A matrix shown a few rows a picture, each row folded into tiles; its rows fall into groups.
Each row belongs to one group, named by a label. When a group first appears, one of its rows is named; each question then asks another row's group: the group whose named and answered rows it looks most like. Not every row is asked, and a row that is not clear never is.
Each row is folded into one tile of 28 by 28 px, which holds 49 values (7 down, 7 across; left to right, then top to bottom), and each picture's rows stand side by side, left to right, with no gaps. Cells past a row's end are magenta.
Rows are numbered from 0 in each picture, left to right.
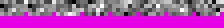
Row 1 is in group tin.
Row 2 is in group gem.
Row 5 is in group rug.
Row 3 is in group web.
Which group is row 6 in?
web
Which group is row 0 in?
tin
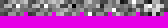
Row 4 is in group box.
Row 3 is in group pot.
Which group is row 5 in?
web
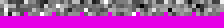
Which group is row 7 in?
tin
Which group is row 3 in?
box
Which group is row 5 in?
tin
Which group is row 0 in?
pot
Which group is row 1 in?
gem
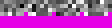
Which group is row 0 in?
gem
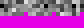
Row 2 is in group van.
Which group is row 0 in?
tin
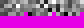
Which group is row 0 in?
rug
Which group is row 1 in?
rug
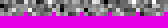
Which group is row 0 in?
tin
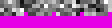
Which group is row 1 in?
rug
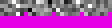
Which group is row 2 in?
box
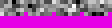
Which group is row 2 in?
web
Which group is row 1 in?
tin
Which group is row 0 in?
van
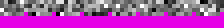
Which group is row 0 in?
box
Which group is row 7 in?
web
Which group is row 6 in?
rug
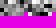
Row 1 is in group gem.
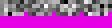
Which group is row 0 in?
pot
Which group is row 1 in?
rug
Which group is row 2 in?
web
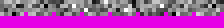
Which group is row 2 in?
rug
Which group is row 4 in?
web
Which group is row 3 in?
box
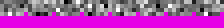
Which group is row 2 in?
box
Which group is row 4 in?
pot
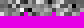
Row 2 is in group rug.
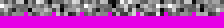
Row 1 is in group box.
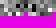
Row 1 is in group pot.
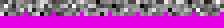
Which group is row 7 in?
box
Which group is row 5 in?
tin
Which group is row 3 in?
van
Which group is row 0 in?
van
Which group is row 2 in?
rug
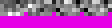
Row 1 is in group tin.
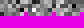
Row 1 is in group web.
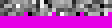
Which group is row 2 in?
pot
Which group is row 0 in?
rug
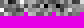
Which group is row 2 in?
tin
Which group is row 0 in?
box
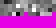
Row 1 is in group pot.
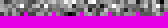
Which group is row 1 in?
rug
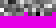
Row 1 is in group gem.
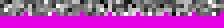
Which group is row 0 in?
web
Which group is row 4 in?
gem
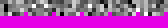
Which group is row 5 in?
pot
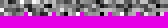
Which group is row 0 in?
box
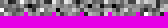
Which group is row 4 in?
tin
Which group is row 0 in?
box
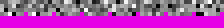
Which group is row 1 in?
pot
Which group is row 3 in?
box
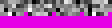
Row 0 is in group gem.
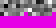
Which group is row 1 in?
box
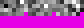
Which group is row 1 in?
rug
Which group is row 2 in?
van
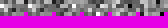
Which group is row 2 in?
rug
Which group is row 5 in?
pot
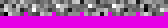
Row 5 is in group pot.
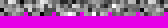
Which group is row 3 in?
gem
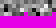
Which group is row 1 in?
web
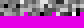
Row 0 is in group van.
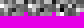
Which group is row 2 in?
pot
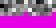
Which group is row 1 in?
box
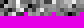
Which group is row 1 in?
tin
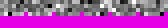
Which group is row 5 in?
pot
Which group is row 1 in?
gem
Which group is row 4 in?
box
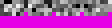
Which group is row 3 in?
tin
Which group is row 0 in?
web
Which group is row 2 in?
gem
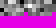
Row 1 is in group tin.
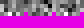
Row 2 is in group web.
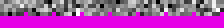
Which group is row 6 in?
tin
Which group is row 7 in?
rug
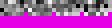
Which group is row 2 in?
gem
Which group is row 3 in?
gem
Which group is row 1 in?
box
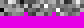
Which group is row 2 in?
box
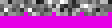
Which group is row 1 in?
box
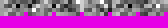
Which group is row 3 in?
van
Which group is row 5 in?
rug
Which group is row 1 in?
web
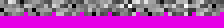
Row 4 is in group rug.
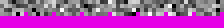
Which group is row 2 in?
web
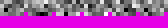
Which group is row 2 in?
pot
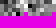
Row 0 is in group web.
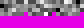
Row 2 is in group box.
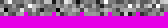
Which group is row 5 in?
rug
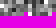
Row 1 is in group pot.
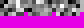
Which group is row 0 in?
rug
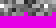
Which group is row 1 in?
rug
